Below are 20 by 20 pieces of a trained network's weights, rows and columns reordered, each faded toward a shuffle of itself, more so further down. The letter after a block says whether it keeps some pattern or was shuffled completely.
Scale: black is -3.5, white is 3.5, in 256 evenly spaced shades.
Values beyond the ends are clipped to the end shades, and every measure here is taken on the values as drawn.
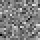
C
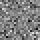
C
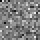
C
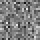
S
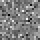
C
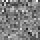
S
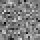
S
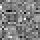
S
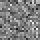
S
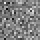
S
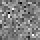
C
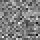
S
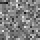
C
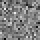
C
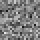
C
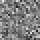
C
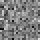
S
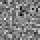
C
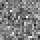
C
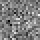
C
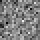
C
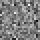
S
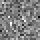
C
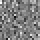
S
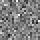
C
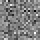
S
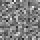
C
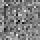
S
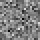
C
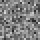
C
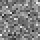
C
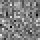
S
